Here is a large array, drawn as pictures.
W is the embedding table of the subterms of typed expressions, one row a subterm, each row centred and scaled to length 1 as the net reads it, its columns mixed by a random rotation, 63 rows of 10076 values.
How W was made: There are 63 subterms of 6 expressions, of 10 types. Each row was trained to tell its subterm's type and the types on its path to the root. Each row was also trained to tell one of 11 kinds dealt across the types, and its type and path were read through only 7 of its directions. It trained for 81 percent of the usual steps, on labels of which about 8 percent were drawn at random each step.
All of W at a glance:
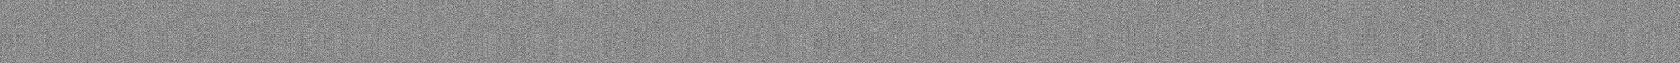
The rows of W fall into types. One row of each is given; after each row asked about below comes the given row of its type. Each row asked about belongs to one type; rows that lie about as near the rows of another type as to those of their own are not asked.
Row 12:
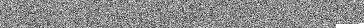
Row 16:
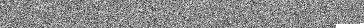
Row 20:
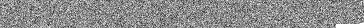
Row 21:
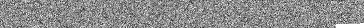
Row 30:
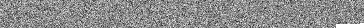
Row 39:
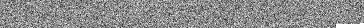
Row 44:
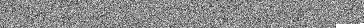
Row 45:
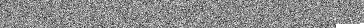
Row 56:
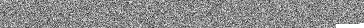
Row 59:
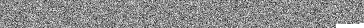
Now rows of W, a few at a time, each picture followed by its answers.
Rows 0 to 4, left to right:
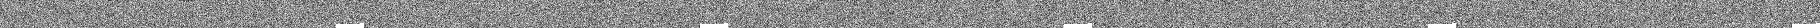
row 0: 59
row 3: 21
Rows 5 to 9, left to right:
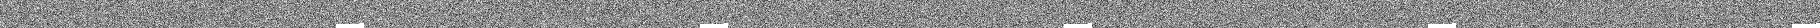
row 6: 20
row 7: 56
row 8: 44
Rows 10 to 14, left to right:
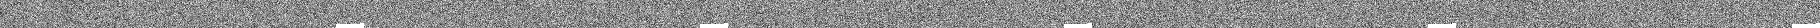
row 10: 59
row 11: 20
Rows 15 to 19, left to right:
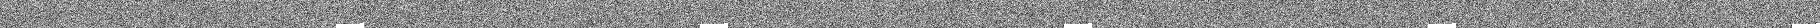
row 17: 39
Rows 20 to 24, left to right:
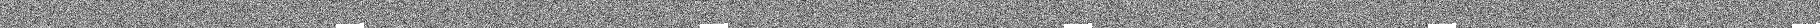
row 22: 21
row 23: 16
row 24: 44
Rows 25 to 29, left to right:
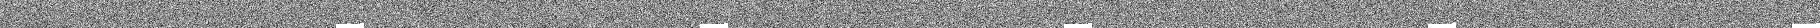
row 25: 30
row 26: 21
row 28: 45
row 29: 39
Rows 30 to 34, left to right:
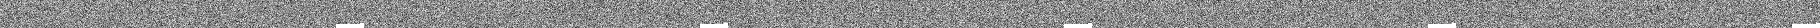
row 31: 39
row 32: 21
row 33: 56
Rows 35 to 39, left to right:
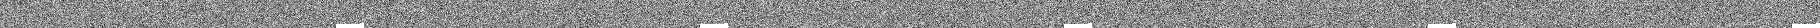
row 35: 45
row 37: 16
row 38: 56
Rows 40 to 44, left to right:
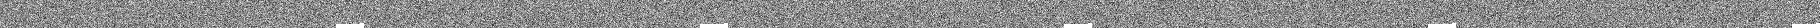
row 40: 59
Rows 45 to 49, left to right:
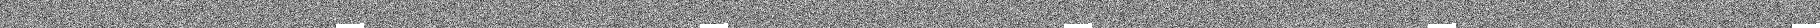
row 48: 56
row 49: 39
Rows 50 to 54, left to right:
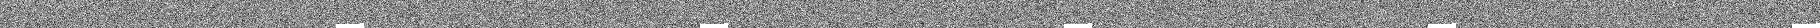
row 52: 44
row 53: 59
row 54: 39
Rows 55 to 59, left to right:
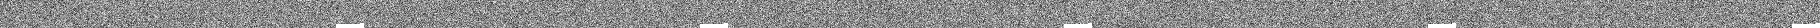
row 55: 12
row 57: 20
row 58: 30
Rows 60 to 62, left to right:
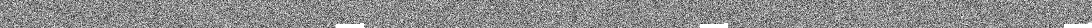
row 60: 21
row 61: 56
